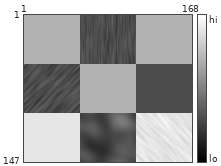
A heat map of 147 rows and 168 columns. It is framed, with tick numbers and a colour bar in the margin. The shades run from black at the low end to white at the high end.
The table splits into 3 rows of 3 panels. Panel 1,1: high, flat. Panel 1,2: low, streaked downward, faint in contrast. Panel 1,3: high, flat. Panel 2,1: low, slanting up to the right, faint in contrast. Panel 2,2: high, flat. Panel 2,3: low, flat. Panel 3,1: very high, flat. Panel 3,2: low, smooth. Panel 3,3: very high, slanting down to the right, faint in contrast.
